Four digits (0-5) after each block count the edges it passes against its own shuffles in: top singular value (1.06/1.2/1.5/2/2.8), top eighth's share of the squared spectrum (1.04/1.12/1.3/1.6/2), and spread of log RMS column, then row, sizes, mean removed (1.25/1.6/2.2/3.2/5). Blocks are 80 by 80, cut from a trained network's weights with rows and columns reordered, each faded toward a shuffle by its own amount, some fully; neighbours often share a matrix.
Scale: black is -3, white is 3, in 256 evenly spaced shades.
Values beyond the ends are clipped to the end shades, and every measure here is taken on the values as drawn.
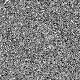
0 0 0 0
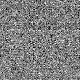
3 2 1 1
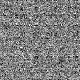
3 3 1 1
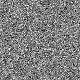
2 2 0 0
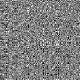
4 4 2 2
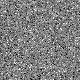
0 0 0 0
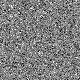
0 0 0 0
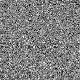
3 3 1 1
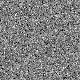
0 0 0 0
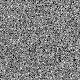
2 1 0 0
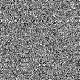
3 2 0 1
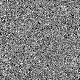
1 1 0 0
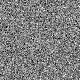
0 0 0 0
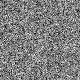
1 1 0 0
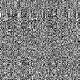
4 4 1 2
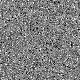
2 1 0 0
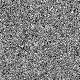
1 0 0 0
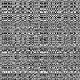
5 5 3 4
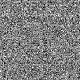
3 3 0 1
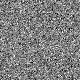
2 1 0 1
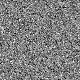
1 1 0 0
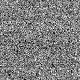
3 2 0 1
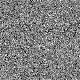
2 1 0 0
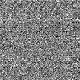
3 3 0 2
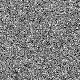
2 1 0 0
